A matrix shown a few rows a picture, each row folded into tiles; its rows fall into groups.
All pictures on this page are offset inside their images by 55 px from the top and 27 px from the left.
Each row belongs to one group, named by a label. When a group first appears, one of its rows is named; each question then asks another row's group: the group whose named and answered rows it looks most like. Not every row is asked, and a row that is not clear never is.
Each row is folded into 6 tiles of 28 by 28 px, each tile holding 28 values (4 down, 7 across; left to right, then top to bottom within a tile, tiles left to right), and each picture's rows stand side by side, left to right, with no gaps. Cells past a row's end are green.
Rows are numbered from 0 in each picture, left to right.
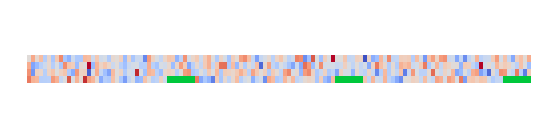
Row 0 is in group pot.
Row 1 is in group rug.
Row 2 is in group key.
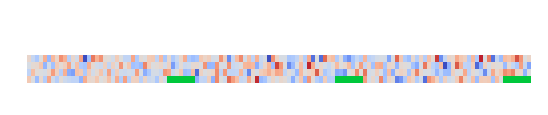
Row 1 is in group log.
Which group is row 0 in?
key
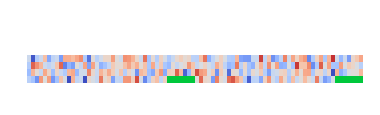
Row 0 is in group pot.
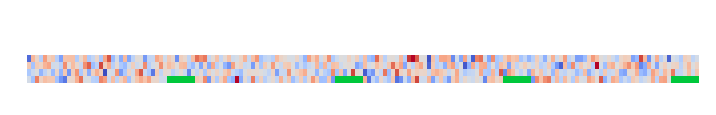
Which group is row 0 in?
key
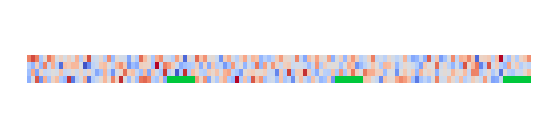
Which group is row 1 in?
pot
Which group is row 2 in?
rug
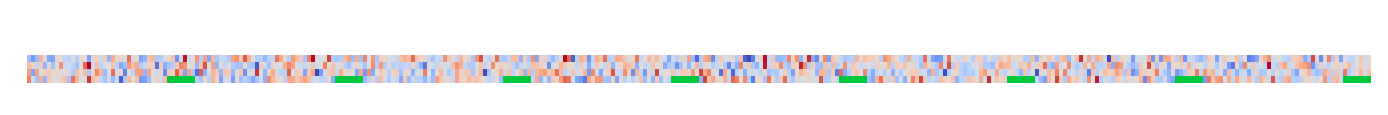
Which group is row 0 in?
pot
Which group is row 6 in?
log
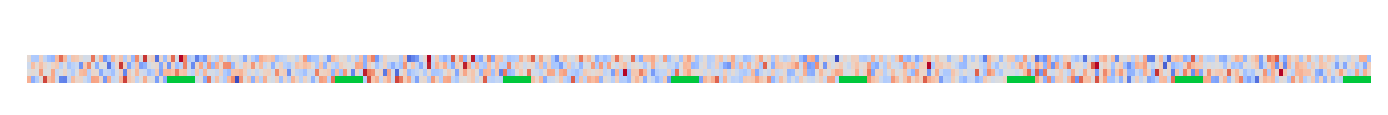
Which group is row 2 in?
rug
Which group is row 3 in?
pot
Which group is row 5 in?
pot
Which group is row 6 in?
pot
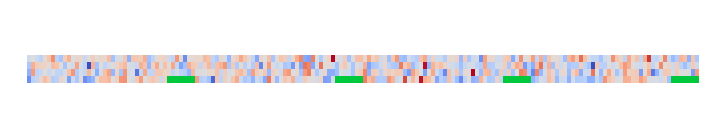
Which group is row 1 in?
rug
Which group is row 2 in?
pot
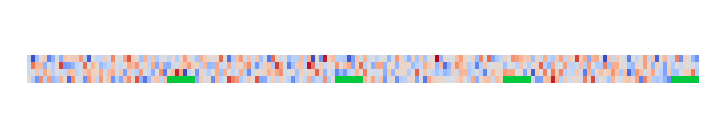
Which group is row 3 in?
log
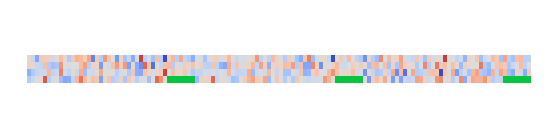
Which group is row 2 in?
key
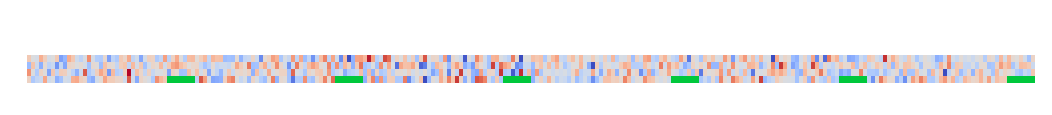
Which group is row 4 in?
log
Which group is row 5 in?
key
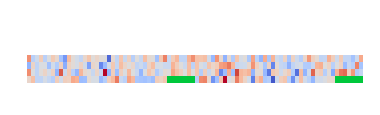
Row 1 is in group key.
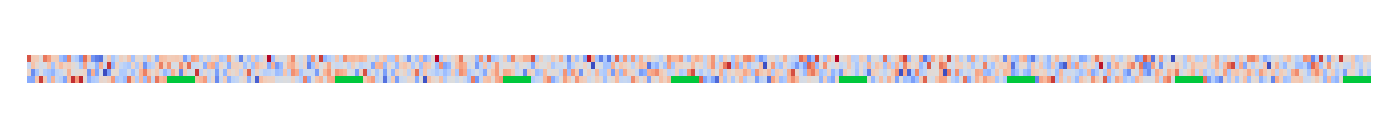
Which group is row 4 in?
rug
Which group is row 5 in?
key
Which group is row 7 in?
rug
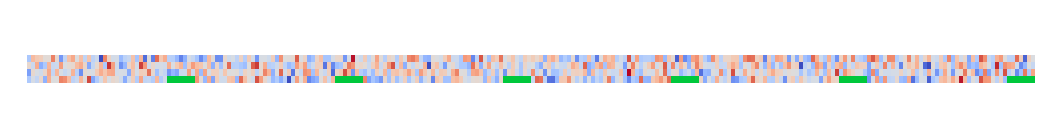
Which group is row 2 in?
rug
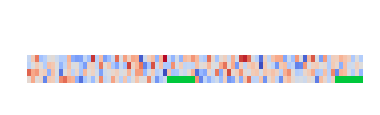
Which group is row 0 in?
rug
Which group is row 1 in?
rug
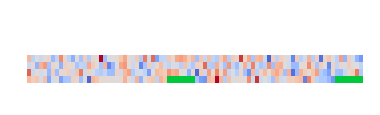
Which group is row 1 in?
log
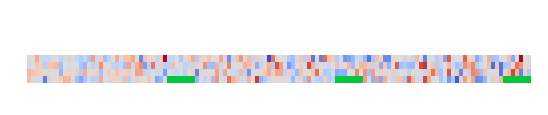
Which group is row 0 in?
rug
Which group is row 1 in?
log
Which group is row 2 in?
pot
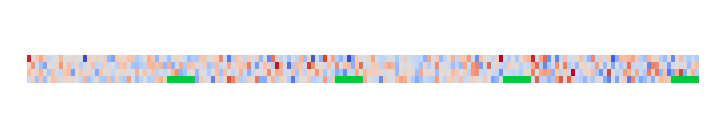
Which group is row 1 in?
log
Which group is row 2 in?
rug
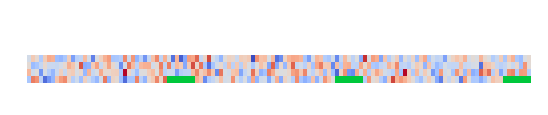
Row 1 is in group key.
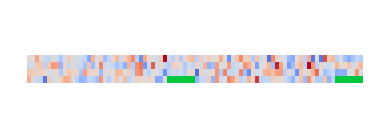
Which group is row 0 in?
rug
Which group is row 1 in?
log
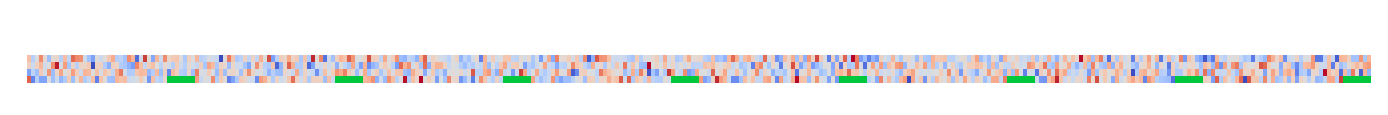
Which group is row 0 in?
rug
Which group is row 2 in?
pot
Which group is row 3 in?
key
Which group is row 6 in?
log
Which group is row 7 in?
pot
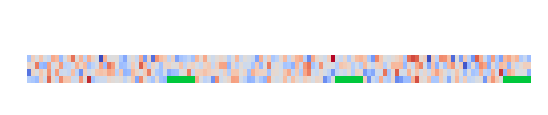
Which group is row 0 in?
log
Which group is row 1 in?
rug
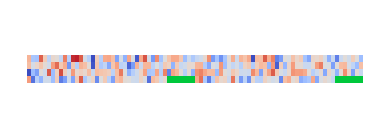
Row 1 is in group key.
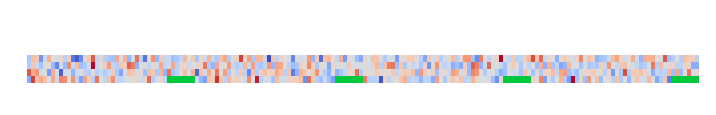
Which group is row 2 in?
rug
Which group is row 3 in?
pot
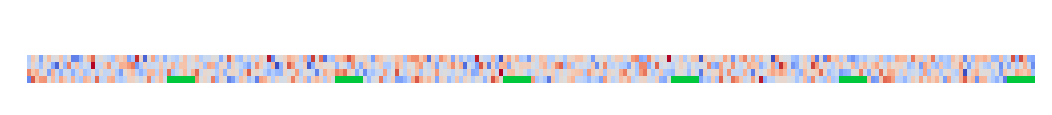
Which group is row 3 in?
rug
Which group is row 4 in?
log
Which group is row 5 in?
log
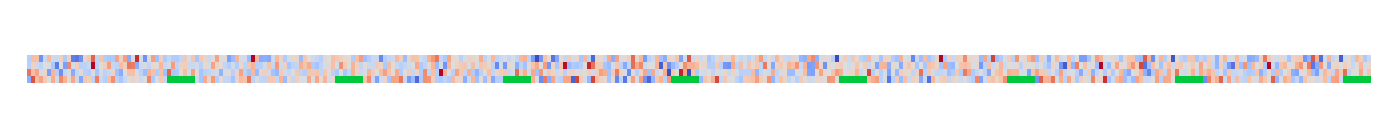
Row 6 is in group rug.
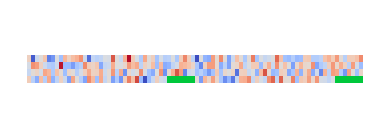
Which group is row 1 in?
key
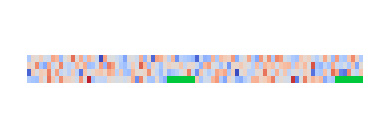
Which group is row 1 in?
key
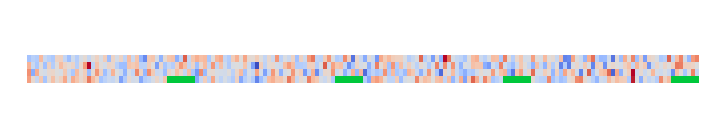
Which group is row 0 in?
pot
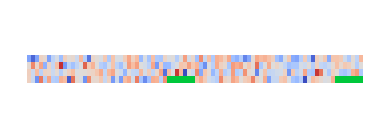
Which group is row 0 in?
pot
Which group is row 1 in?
pot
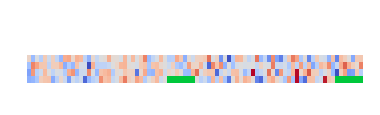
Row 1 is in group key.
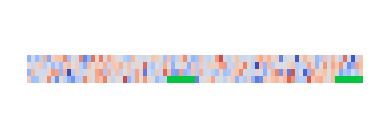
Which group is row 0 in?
key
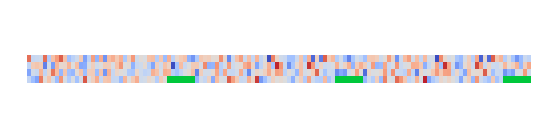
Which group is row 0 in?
key
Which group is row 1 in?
log
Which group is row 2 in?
log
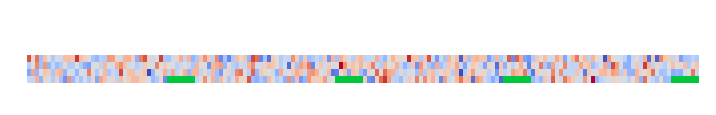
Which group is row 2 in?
log
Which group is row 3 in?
log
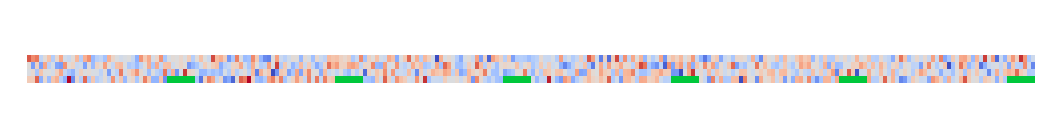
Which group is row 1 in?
key
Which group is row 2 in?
log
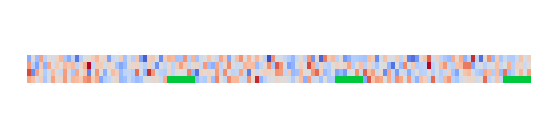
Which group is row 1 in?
log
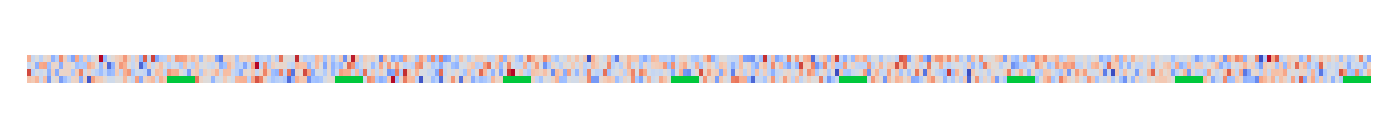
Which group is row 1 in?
pot
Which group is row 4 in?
rug
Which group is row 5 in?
key
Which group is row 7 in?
key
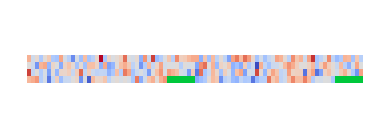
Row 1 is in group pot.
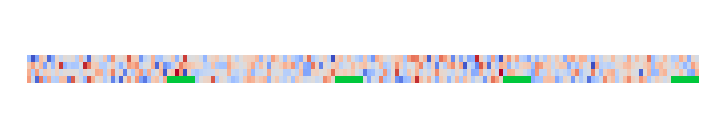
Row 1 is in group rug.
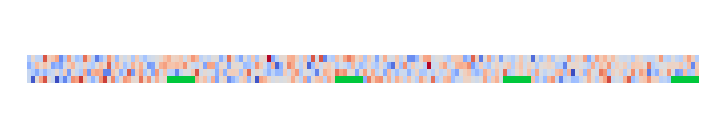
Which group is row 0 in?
key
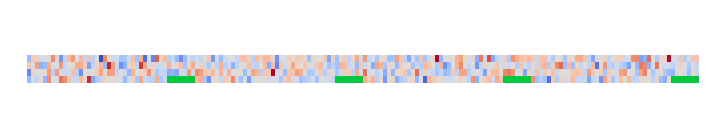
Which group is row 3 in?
rug
